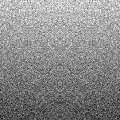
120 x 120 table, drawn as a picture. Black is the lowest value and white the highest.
Values rise toward the top. The grain is fine, like static. No single row or column stands out from its neighbours. The left and right halves mirror each other.
